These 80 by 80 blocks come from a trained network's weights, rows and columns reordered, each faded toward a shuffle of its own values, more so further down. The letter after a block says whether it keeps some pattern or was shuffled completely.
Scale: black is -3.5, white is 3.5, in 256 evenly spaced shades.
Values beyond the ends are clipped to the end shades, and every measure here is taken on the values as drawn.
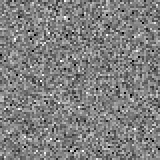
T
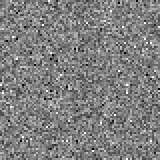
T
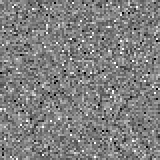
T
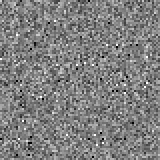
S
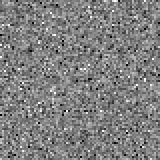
S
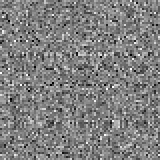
S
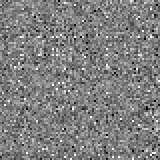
S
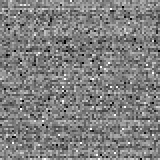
S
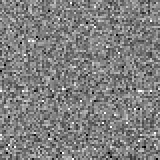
S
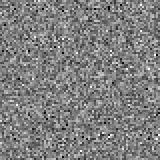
S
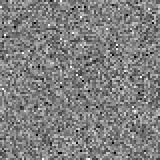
T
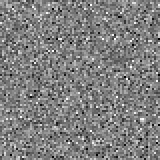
T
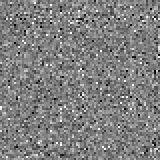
S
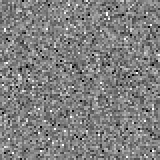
T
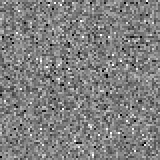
S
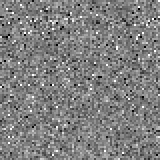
S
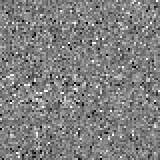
S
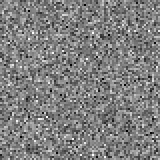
T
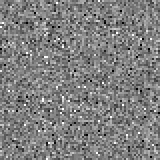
S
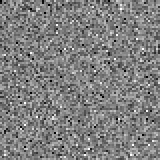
T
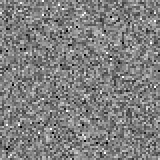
T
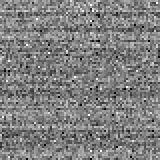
S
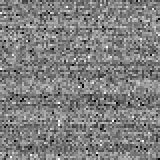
S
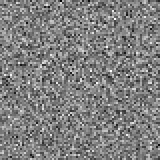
S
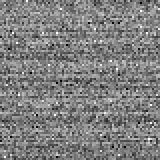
S
